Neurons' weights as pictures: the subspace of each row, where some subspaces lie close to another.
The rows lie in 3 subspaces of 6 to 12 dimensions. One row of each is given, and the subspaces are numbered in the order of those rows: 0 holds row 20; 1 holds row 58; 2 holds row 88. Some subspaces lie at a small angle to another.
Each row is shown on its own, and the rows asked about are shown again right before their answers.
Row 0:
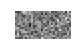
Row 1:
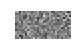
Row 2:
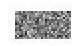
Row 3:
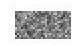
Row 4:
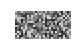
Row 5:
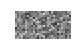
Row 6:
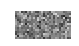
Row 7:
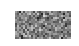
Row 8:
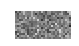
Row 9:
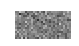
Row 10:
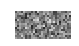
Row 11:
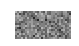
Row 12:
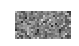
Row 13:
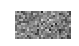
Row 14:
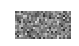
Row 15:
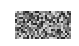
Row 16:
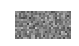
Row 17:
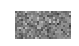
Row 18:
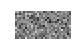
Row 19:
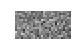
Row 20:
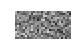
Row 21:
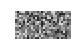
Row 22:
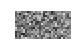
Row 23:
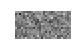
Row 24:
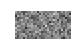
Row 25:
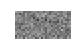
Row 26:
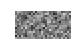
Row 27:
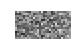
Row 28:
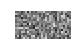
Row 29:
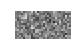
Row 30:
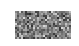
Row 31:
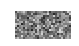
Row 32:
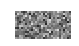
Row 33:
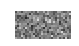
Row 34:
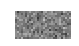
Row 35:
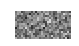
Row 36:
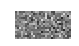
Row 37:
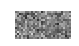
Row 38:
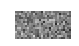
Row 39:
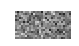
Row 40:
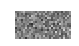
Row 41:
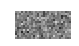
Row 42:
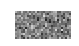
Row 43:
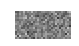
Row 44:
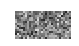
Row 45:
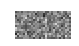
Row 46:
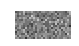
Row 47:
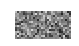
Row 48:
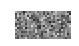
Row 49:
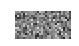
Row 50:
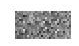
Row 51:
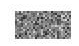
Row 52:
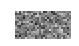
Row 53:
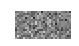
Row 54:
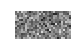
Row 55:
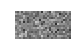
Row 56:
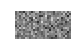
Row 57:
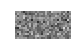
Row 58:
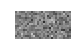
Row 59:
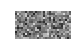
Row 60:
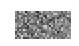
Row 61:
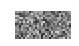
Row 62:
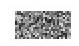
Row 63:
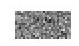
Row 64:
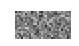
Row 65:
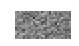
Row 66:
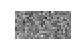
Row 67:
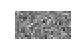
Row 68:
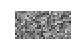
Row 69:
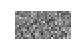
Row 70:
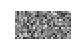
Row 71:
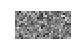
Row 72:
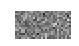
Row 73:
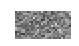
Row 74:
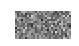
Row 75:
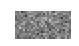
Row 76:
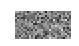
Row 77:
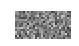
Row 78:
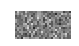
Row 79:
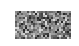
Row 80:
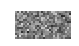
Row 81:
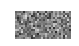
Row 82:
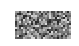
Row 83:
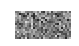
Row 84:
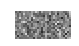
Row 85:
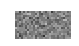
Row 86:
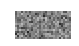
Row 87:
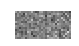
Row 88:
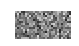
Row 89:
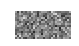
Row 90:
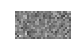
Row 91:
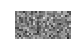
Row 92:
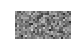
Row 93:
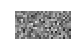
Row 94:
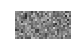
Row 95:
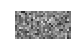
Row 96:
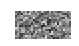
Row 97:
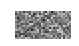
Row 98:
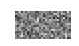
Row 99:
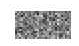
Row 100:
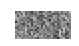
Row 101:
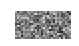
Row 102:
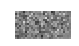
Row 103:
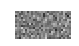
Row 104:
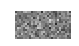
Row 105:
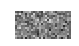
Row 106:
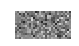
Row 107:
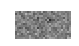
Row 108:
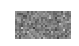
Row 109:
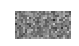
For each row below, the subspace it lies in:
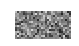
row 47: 0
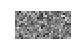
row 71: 0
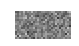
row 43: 0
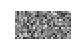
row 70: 1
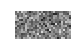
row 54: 1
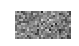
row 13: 0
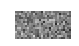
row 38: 0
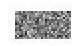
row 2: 0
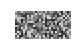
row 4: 0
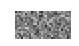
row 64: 1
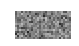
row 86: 2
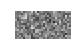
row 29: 2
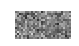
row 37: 1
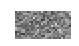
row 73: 2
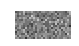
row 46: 0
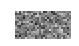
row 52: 0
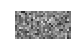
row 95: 1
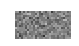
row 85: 2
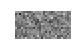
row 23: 2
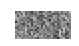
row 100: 1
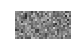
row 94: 2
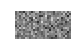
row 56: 1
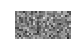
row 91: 1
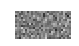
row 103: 2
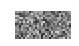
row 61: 1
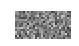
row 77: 2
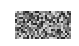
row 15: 1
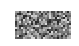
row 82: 2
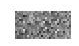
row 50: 1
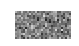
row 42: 2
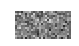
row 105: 0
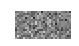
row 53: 1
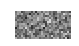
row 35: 0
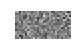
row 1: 2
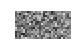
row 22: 2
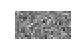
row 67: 2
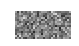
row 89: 1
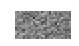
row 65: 2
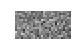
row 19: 2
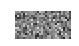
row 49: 1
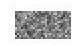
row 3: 0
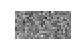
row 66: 1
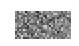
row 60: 1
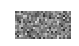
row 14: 2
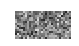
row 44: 1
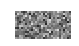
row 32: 2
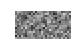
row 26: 0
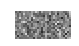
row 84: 1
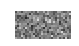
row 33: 0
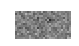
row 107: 1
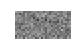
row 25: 2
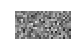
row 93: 2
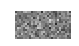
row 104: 1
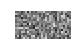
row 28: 2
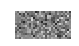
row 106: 1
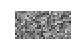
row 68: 0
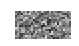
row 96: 2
